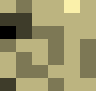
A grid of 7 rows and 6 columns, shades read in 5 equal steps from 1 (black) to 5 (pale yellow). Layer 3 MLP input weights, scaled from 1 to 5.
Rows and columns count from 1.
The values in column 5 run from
4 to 5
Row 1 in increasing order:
3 4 4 4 4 5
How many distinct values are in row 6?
2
